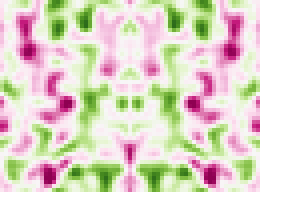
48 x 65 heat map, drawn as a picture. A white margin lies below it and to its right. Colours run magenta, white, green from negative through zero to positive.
Overall the values sit about 50% of the way up the scale. The histogram is bell-shaped. No seam splits the table. No lone cell stands out from its neighbours. The texture is blotchy. The left and right halves mirror each other.
